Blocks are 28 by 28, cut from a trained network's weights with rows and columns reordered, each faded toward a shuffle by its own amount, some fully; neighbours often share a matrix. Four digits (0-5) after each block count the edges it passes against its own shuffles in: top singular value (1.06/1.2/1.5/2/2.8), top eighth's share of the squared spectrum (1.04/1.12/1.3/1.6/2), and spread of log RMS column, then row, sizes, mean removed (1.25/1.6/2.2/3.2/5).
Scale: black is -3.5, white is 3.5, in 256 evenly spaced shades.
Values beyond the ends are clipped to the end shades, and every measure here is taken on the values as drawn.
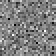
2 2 0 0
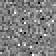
0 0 0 0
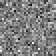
2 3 0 0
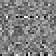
3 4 0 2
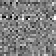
3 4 0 2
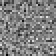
2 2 0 0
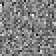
0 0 0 0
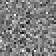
3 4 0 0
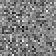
2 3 0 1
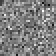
1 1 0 0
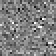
0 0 0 0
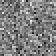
1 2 0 0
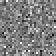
1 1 0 0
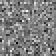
0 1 0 1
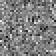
0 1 0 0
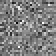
3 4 1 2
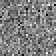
1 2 0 0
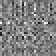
3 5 1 2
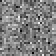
3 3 0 1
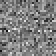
2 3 0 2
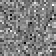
1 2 0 0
